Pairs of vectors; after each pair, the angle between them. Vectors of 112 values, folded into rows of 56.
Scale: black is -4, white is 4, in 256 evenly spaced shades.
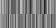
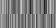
nearly parallel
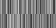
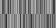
nearly parallel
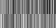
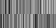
partly opposed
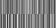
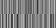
nearly opposite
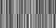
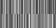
nearly parallel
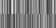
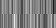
partly opposed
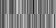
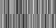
nearly opposite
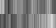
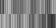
nearly opposite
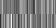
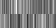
orthogonal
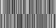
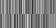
orthogonal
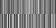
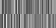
orthogonal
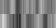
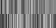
partly opposed
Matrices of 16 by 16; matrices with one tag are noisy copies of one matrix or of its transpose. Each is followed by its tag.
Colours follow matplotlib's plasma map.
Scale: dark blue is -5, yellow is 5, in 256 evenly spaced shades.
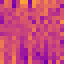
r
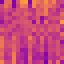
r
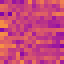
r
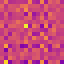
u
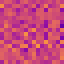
u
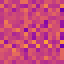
u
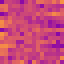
r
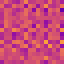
u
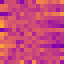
r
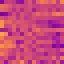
r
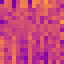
r
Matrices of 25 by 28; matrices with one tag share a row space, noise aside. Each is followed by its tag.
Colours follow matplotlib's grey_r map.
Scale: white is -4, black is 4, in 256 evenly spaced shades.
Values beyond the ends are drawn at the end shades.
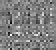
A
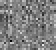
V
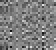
V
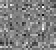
V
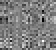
V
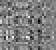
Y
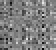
V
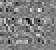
Y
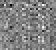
V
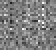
V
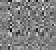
A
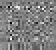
A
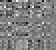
Y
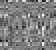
V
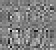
A
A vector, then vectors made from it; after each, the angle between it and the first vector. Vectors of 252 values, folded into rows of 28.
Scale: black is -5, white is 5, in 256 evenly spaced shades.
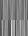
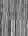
nearly parallel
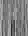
nearly opposite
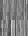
nearly parallel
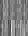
nearly parallel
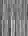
nearly parallel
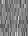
orthogonal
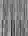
nearly opposite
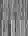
nearly parallel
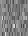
orthogonal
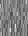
partly opposed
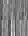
nearly parallel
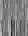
nearly opposite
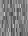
partly opposed
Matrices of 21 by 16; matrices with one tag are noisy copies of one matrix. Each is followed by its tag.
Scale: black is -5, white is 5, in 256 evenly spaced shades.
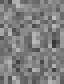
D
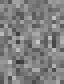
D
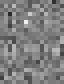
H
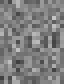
D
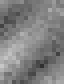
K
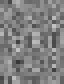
D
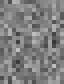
D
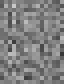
H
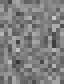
D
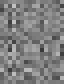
H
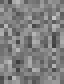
D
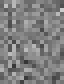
H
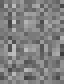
H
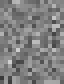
D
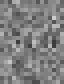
D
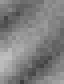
K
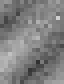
K
